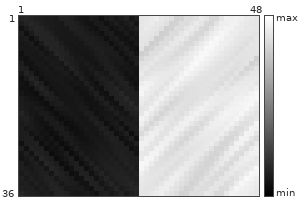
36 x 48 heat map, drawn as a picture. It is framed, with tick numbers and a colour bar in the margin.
The table splits into one row of 2 panels. Panel 1,1: very low, slanting down to the right, faint in contrast. Panel 1,2: very high, slanting up to the right, faint in contrast.
